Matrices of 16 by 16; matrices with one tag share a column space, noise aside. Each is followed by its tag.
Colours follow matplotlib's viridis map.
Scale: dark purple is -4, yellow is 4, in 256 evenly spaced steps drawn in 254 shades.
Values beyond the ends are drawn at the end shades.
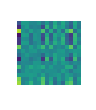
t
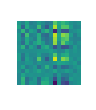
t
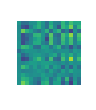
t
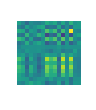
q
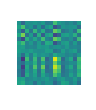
q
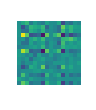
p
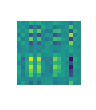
q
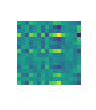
p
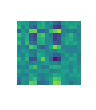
t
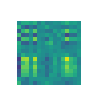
q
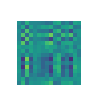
q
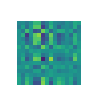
t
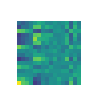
t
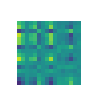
t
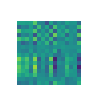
q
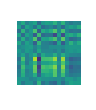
q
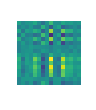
q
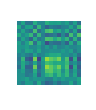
q
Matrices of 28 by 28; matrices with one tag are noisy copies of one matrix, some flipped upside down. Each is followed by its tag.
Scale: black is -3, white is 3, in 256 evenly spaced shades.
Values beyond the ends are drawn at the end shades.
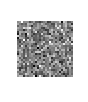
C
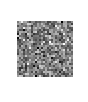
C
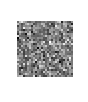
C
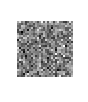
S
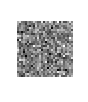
S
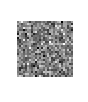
C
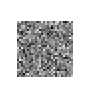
S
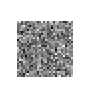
S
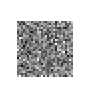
S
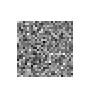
C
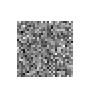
S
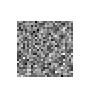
C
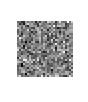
S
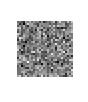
S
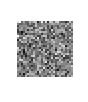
S
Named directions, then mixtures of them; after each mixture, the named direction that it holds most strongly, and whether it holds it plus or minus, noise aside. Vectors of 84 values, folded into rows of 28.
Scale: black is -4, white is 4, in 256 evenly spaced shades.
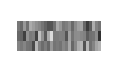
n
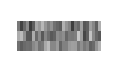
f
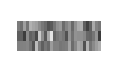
n, plus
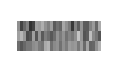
f, plus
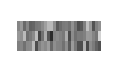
n, minus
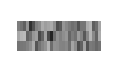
n, minus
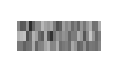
f, plus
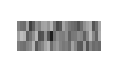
n, minus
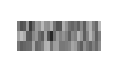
f, plus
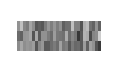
f, minus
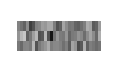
n, minus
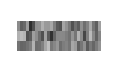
f, plus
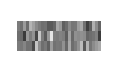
n, plus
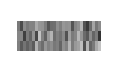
n, plus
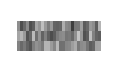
f, plus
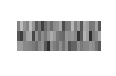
f, minus
